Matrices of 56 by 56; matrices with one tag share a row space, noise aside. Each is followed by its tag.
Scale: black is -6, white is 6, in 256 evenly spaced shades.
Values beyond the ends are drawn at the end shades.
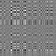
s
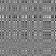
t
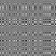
t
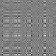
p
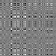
s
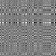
t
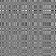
t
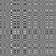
s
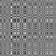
s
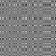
t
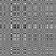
s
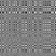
t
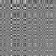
s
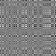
t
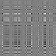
p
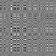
s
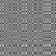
t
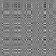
p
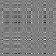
p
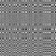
t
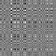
s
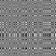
t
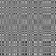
t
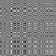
s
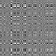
s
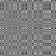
t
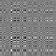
s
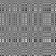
t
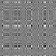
p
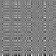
p
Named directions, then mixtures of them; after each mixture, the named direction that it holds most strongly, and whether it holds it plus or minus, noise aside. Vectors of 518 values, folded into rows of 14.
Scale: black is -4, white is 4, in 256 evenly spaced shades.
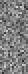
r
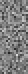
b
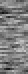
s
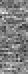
s, minus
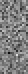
b, plus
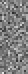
b, minus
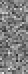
b, minus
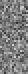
b, minus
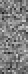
b, plus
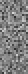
b, plus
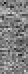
s, minus
